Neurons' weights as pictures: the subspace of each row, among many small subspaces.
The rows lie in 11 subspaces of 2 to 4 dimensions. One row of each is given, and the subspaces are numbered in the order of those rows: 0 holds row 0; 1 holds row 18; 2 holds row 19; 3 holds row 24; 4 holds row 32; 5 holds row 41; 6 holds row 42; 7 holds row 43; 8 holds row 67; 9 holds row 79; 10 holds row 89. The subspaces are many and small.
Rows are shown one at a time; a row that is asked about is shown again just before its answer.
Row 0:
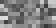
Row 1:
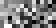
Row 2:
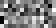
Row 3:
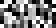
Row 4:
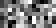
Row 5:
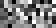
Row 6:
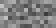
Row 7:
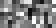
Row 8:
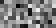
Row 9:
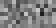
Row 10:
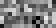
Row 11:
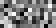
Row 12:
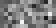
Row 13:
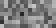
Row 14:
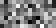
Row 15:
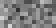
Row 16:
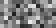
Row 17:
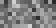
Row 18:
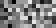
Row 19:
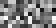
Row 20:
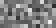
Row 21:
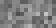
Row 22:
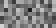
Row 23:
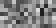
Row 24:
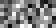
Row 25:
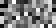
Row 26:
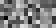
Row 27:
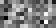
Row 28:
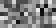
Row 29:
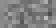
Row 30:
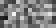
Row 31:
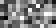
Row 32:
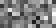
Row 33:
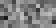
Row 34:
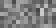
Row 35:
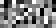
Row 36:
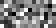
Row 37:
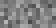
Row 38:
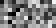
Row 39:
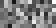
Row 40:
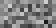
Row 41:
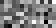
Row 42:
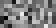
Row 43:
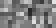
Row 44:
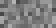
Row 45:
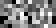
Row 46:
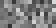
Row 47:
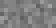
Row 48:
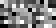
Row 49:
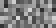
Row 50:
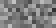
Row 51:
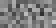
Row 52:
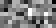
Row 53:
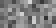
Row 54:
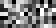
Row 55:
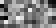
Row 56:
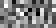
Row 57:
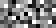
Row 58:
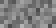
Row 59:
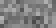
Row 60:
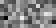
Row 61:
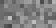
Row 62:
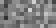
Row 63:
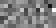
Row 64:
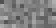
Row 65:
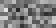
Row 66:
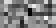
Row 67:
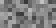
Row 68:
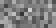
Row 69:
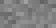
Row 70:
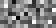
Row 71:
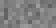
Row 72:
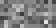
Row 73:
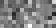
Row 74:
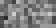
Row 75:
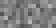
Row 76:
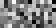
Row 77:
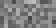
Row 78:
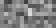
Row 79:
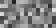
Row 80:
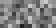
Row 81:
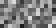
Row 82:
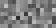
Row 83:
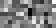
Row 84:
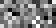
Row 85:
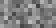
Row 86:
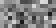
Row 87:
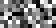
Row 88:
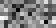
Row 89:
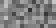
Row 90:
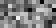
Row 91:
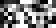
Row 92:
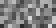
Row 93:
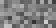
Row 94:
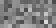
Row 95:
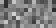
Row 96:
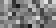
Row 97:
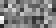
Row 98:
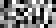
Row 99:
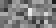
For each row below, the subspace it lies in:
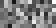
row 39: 1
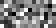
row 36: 6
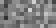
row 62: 10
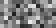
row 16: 9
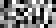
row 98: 10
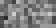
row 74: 6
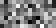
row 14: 9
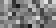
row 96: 3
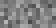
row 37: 9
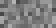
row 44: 9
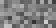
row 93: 5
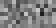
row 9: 0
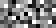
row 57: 2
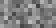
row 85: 9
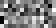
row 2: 4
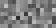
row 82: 2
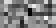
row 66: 8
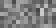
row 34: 0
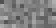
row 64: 0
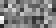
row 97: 4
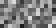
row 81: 3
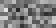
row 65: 1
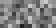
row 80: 3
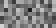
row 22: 2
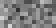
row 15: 5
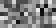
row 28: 0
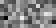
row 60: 10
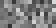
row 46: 1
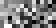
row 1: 5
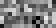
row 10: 4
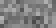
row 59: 4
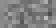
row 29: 8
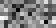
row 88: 5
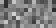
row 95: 2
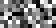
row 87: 4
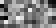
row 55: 0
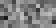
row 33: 10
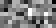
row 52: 7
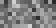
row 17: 3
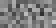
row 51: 0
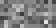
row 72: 5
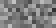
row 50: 1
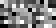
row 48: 0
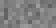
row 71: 9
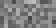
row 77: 5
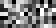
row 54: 0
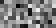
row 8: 2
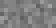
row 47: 9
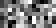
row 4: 7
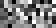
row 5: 1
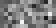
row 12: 8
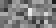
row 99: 7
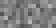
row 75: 9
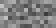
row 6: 1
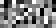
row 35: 0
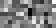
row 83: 7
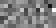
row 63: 4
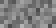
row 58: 3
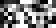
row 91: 8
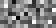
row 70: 2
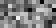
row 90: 4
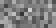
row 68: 6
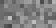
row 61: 5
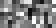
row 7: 7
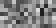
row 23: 0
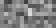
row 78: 8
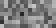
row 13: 4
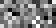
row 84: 4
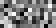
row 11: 6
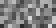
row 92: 3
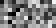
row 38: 5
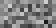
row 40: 5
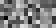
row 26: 2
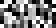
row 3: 4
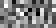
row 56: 10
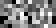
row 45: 6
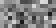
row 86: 8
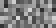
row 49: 2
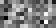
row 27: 5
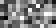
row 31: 10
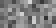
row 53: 7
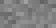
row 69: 8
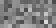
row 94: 5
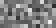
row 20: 2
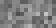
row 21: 1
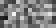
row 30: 6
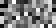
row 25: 9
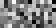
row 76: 1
